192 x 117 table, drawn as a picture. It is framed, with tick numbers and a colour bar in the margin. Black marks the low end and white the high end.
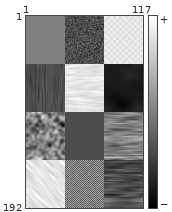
It is made of 4 by 3 panels. Panel 1,1: middling, flat. Panel 1,2: low, fine-grained. Panel 1,3: very high, checkered, faint in contrast. Panel 2,1: low, streaked downward, faint in contrast. Panel 2,2: very high, streaked across, faint in contrast. Panel 2,3: very low, smooth, faint in contrast. Panel 3,1: middling, blotchy, strong in contrast. Panel 3,2: low, flat. Panel 3,3: middling, streaked across. Panel 4,1: very high, slanting down to the right, faint in contrast. Panel 4,2: middling, checkered, strong in contrast. Panel 4,3: low, streaked across.
